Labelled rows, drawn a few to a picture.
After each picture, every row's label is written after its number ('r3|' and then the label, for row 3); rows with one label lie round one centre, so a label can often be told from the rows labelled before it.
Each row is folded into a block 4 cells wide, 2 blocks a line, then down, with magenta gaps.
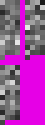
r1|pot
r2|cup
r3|cup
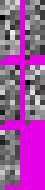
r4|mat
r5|cup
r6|cup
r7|mat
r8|pot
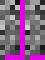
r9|cup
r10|cup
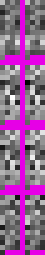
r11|pot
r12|pot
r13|mat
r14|mat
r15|mat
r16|mat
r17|cup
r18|cup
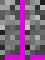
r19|cup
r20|cup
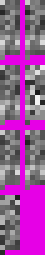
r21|pot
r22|pot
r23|pot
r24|mat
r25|pot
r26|pot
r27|cup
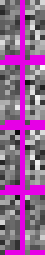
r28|pot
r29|mat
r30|pot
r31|mat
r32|cup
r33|mat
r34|cup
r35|pot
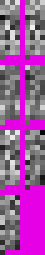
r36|mat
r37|mat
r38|pot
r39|pot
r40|mat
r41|cup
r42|cup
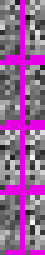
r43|cup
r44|mat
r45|pot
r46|cup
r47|mat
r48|mat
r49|pot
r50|mat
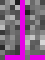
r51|cup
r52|pot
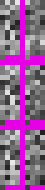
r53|mat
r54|pot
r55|mat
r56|cup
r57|mat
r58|cup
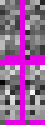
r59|pot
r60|cup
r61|mat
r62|mat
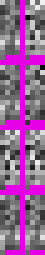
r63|pot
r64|mat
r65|pot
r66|cup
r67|mat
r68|mat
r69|pot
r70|pot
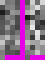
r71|pot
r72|mat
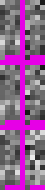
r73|pot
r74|cup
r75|pot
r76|cup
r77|pot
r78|mat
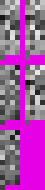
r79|mat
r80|mat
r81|cup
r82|mat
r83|cup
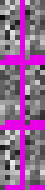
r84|mat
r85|pot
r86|pot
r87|cup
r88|mat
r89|pot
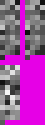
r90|cup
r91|cup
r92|mat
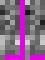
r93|pot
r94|pot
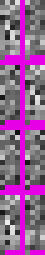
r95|mat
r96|pot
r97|cup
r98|mat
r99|cup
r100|cup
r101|mat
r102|pot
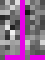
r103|mat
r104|pot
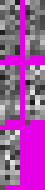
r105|cup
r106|pot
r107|pot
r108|mat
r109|mat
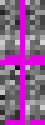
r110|pot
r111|pot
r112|cup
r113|pot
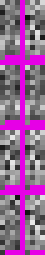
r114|pot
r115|mat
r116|pot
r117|pot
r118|mat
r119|mat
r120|cup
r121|mat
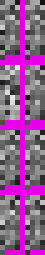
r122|cup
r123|cup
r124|mat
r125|cup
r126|cup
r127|cup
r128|cup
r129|cup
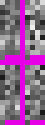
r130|pot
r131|mat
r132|pot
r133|cup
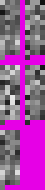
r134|pot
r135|cup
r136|mat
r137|cup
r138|pot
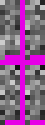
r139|pot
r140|cup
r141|cup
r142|cup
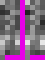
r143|pot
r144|pot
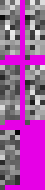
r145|mat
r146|mat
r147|pot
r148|mat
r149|cup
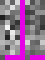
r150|mat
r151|pot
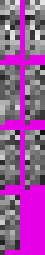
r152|mat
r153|mat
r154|pot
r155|cup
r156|cup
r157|cup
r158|cup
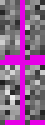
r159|pot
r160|cup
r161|mat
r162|cup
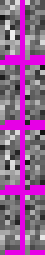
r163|mat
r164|pot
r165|pot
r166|cup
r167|mat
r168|cup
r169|pot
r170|pot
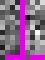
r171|cup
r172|mat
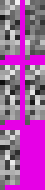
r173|mat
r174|pot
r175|mat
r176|mat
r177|mat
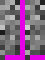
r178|cup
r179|cup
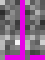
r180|pot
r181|pot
